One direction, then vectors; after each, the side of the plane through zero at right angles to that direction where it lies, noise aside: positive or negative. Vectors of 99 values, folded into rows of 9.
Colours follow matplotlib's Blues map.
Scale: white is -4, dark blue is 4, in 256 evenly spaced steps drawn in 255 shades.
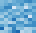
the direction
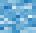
positive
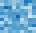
positive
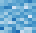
positive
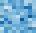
negative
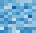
negative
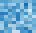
negative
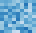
negative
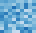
negative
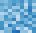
positive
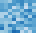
positive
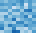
positive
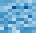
negative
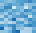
positive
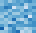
positive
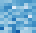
positive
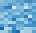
positive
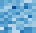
negative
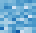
positive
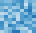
positive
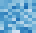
negative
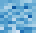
negative
